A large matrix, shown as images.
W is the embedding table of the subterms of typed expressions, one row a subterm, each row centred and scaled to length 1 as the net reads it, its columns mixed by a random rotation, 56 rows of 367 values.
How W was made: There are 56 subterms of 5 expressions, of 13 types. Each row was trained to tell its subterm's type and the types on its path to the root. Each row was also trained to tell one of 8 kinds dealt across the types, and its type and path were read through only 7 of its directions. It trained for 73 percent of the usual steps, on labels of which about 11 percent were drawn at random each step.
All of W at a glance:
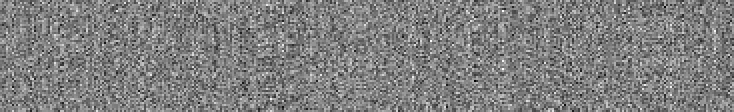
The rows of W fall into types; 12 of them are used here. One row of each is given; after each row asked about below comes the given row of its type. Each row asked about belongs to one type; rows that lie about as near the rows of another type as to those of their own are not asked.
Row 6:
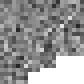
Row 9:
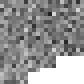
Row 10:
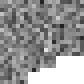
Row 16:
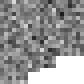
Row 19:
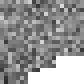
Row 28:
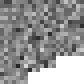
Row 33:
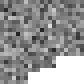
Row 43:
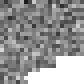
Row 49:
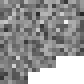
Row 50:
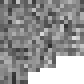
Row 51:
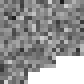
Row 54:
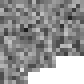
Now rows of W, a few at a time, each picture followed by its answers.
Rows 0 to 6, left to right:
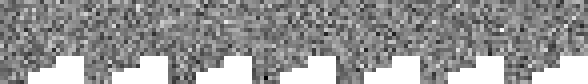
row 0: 10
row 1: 33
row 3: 19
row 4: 6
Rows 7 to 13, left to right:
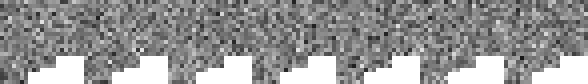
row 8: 10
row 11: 28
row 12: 43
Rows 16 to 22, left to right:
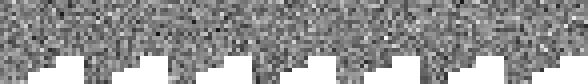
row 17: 19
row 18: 9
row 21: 49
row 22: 6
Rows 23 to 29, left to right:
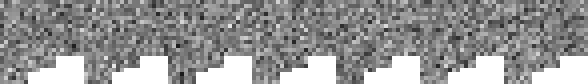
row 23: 9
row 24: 16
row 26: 33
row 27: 49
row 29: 51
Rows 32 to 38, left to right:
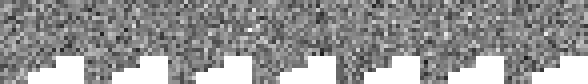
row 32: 51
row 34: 50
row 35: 43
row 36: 49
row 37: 49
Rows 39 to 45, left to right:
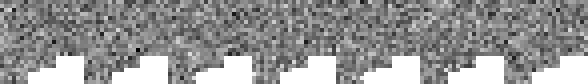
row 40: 10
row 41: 43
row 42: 16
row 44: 16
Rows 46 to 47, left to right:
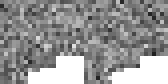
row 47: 43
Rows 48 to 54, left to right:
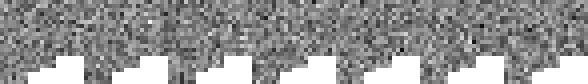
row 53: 10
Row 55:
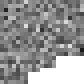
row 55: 16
